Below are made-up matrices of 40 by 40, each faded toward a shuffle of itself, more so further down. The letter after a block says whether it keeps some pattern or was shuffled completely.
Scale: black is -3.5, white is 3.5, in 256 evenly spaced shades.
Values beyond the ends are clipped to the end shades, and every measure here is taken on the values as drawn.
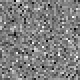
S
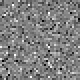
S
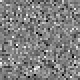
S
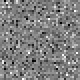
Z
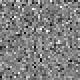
Z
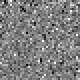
S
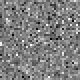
S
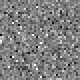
Z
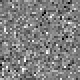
S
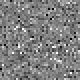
Z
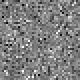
Z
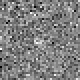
Z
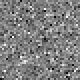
S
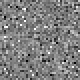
Z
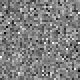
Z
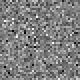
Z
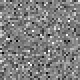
S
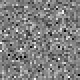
Z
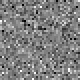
S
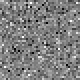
Z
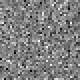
S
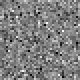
Z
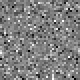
S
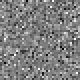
S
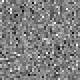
Z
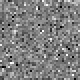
S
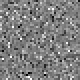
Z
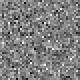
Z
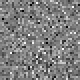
Z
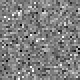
Z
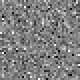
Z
